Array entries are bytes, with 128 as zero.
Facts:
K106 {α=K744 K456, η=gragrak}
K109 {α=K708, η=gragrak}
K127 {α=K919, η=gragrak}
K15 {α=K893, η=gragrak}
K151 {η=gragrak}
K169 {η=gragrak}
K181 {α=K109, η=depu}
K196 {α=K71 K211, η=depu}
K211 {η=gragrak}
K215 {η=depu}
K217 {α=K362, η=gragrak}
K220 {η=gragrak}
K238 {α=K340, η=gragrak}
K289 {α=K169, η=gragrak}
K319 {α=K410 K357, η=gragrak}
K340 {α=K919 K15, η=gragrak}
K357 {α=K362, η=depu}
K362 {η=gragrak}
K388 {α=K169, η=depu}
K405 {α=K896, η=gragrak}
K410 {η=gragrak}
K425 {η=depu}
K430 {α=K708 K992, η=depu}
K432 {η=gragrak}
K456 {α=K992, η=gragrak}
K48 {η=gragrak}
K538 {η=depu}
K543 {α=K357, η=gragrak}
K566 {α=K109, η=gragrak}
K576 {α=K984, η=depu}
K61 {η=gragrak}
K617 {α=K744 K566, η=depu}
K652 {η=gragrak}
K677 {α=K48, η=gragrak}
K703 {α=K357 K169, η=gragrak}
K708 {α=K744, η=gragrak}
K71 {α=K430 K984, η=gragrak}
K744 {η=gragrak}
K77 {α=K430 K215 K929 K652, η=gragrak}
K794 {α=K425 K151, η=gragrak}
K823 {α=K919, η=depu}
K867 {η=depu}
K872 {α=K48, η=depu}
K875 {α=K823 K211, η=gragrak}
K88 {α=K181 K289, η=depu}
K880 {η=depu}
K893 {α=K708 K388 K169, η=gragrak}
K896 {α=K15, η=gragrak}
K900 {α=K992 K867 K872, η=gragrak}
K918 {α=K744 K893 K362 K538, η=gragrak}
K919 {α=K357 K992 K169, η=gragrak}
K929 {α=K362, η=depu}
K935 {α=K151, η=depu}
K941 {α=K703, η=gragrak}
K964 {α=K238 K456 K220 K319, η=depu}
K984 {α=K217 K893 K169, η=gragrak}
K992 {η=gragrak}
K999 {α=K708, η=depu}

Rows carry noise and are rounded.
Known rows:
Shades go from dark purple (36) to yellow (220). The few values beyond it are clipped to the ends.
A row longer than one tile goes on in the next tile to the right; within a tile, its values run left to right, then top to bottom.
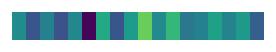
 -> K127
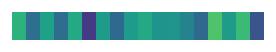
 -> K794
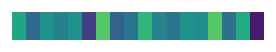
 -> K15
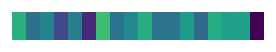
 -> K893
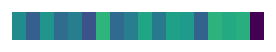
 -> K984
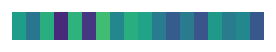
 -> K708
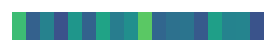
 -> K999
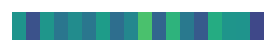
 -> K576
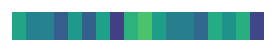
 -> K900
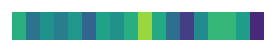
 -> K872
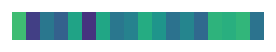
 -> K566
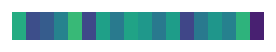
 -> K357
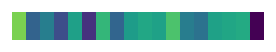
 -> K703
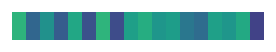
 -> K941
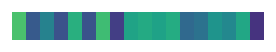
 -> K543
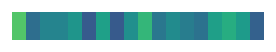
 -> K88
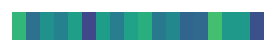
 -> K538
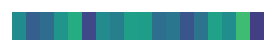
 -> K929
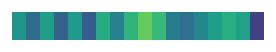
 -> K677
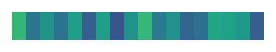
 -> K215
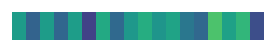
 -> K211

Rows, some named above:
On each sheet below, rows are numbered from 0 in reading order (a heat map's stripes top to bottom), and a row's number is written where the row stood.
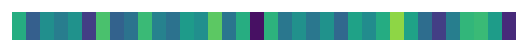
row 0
K15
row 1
K872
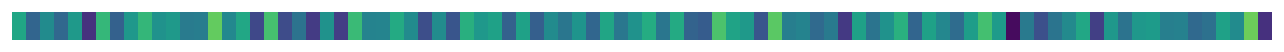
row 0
K238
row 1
K109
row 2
K196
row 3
K388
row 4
K217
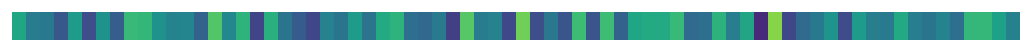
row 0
K992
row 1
K430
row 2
K319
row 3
K181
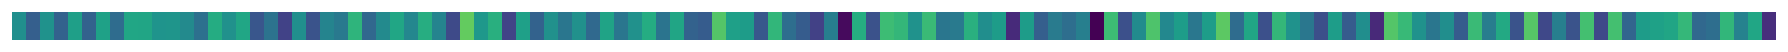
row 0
K77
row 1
K71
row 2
K196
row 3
K919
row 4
K340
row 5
K456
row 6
K319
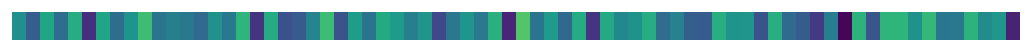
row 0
K918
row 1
K357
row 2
K617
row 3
K919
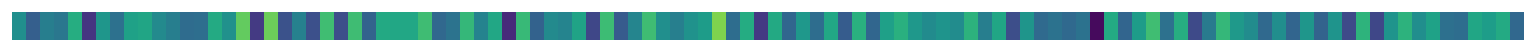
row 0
K362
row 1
K319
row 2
K896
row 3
K405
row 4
K823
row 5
K875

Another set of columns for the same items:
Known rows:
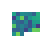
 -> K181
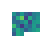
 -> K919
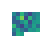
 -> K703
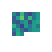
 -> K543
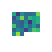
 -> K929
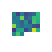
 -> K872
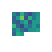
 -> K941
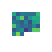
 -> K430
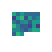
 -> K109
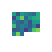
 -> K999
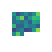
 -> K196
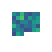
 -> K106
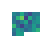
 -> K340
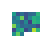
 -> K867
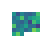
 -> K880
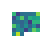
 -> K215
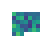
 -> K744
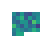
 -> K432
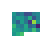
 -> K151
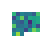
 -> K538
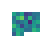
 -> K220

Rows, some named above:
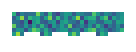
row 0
K357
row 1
K543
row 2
K388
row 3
K71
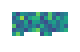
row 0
K576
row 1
K918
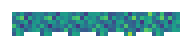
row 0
K919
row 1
K875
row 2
K875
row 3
K456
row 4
K929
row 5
K319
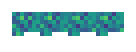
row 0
K217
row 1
K127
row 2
K875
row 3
K875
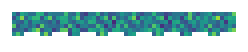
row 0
K88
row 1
K430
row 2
K900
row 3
K362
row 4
K405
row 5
K992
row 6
K918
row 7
K823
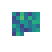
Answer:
K77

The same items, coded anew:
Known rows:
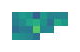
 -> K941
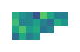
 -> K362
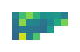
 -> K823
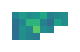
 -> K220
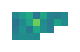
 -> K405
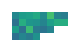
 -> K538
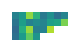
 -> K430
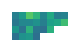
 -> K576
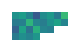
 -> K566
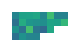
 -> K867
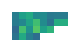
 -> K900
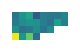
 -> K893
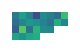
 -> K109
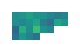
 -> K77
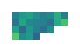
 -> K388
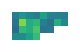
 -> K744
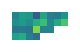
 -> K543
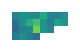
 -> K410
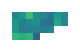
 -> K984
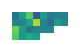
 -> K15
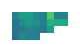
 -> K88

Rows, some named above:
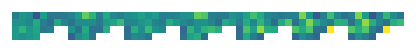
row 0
K918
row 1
K576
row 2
K77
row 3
K71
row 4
K992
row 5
K872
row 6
K872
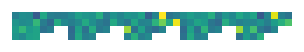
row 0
K918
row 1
K875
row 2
K357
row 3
K875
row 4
K929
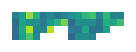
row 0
K430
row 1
K196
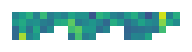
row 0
K127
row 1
K217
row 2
K181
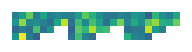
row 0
K919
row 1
K456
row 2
K319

